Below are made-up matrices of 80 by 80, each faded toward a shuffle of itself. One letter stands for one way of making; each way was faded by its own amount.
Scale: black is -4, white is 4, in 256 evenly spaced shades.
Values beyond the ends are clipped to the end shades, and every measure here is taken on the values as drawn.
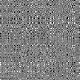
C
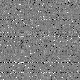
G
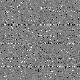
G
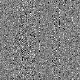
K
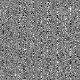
K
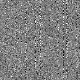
K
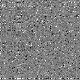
G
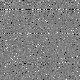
G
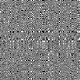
C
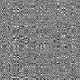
C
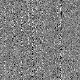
K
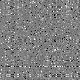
G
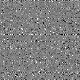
G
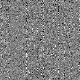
K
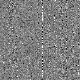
K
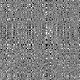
C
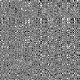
C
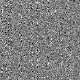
K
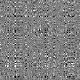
C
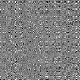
C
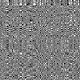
C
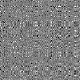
C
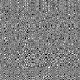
C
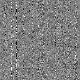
K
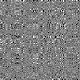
C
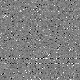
G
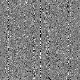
K
